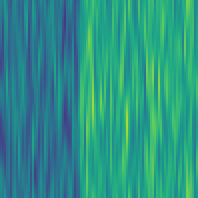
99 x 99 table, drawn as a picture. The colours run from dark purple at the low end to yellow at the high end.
Average level on the scale: 50%. Seam: vertical, 40% of the way across, the right part higher. Grain: streaks running down.
